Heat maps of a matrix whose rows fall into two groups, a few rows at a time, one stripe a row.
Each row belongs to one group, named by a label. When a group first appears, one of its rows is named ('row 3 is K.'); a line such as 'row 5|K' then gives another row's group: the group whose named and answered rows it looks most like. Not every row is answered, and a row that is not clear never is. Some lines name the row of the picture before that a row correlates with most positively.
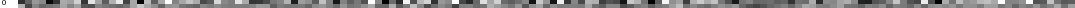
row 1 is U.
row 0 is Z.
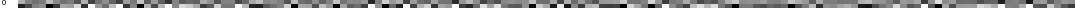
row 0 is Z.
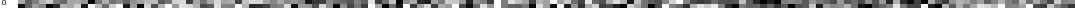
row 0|U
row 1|Z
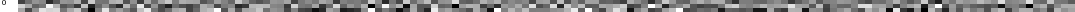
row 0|Z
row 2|U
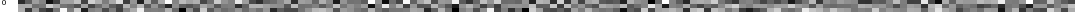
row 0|Z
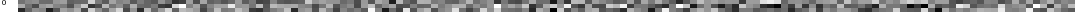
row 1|U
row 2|Z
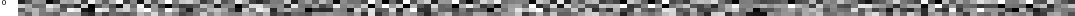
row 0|Z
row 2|U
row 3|U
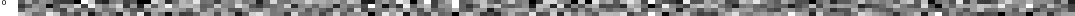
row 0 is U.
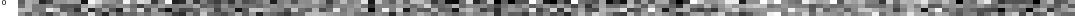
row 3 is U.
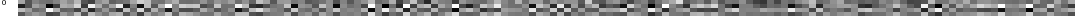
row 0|U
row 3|Z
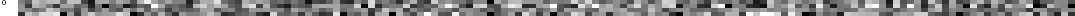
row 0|U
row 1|U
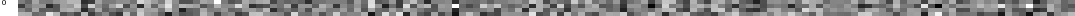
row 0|U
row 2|U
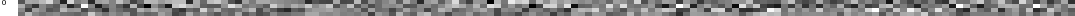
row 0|U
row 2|U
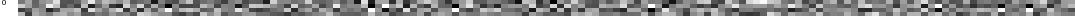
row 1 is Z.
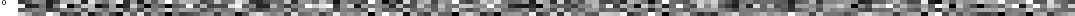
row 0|Z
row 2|Z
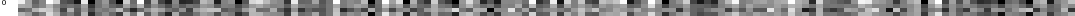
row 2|U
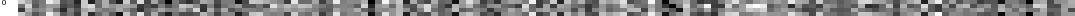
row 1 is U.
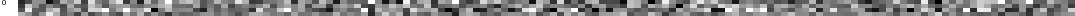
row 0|Z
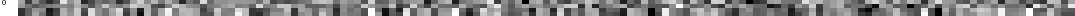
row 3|Z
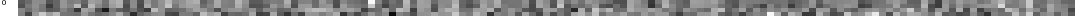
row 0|Z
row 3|U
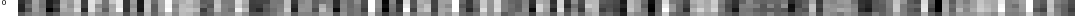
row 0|Z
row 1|Z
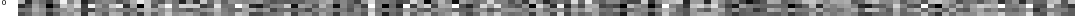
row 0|U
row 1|Z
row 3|Z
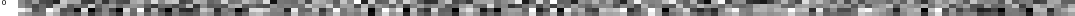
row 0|U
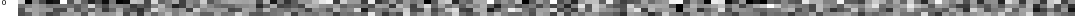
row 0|U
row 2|U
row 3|Z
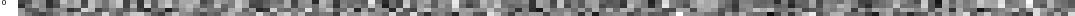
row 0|Z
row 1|Z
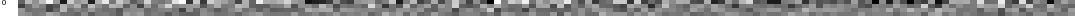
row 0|U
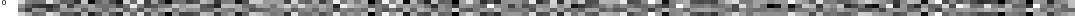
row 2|Z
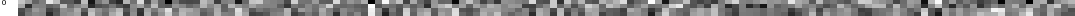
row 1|U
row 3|Z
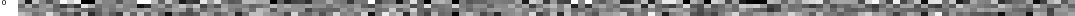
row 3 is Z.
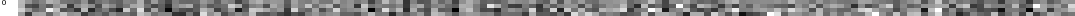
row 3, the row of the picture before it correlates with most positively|0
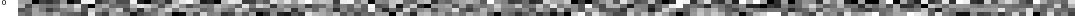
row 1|U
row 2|Z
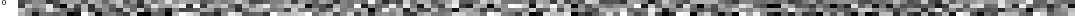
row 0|Z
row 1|U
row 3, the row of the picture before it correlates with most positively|0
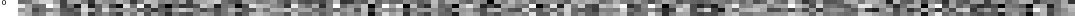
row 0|U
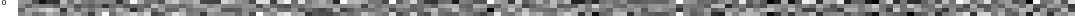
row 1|U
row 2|U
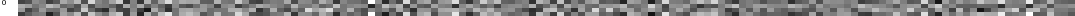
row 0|Z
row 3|Z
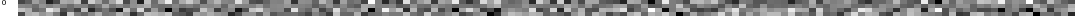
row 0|Z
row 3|U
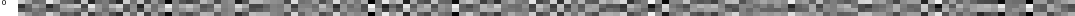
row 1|Z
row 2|Z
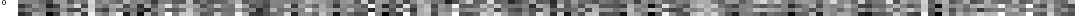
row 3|Z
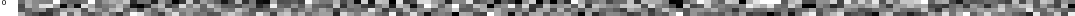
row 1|U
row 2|Z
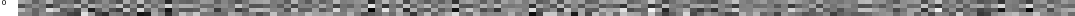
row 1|Z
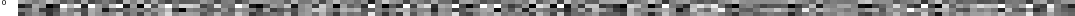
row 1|Z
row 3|Z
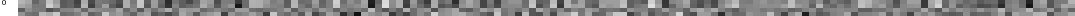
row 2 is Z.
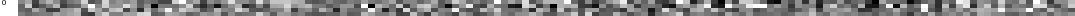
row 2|Z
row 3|U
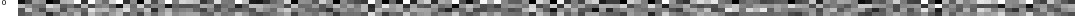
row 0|Z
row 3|Z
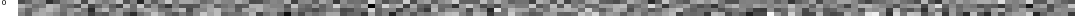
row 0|Z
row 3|U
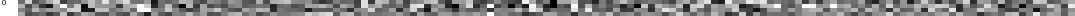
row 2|U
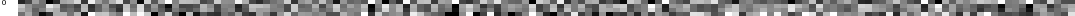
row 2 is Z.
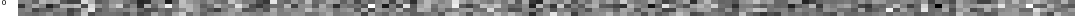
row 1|Z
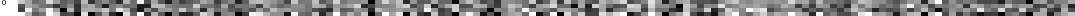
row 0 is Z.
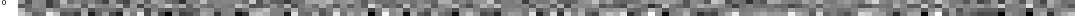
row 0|U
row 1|Z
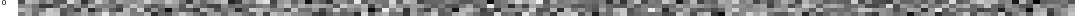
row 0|U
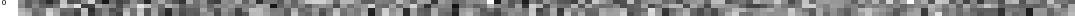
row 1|U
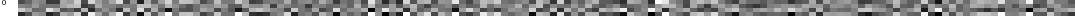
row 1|U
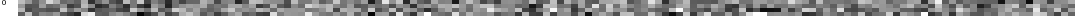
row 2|U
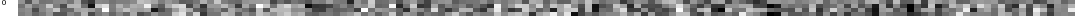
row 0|U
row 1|U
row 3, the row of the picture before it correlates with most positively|2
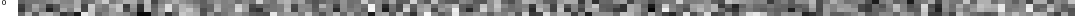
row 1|Z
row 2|Z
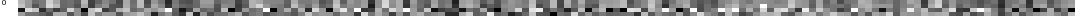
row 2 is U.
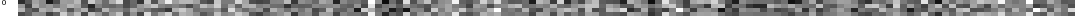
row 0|Z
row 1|U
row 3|Z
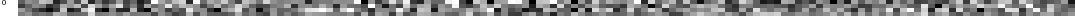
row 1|Z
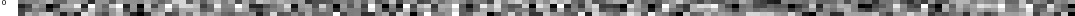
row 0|U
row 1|Z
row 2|Z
